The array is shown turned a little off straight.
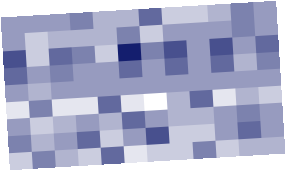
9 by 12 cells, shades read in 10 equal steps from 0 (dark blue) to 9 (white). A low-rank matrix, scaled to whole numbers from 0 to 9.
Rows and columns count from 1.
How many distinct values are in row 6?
6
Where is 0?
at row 3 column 6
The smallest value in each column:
2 4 3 3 3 0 2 2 3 2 3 3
